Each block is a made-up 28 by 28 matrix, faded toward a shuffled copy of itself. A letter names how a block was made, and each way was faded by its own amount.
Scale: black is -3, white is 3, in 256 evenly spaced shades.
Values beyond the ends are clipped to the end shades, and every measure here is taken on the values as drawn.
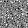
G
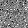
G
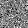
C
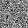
C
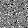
G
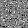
G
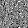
G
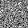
C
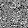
G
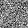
C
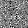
G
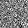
C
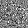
G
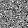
C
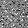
G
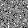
G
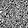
C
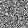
C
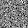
C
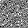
G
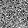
C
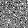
G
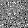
G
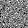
C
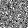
C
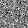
C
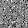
G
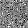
G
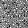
G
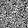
C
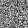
C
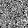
C
